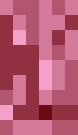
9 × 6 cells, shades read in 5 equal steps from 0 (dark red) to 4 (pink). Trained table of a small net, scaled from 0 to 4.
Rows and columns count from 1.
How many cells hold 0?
1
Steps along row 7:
up down up down same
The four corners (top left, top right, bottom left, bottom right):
3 3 2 2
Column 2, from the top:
2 3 4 1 1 3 3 1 3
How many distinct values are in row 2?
3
